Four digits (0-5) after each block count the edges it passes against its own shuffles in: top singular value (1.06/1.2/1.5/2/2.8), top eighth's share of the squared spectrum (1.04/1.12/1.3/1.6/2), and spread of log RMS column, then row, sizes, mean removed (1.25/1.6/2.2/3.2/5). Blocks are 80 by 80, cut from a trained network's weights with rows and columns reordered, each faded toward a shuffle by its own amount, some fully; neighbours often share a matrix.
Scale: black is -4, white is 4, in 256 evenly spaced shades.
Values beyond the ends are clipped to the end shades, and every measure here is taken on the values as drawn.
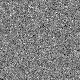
0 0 0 0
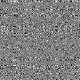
4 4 0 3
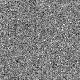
2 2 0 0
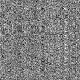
3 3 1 1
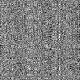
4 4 1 2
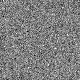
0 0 0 0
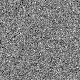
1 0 0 0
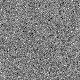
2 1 0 0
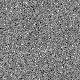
0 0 0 0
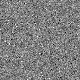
2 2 0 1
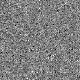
3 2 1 1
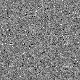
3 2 0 1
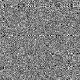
4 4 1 2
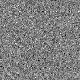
3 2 0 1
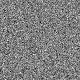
1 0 0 0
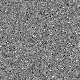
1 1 0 0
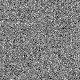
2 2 0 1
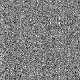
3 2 1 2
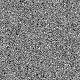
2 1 0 0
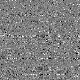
3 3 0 2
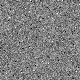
0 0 0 0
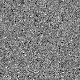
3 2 1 1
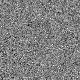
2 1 0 0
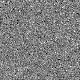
2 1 0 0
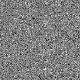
3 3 1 2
